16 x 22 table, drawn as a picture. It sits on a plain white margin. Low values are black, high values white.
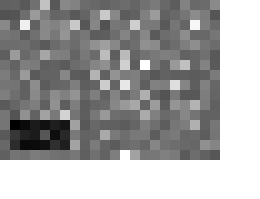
Neither half mirrors the other. An odd patch, lower than its surroundings, sits in the bottom left. The bottom left is the ninth with the lowest average.
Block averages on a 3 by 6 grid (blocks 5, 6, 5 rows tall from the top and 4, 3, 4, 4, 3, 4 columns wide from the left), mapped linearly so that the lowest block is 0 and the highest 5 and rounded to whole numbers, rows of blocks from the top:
344434
334543
003433
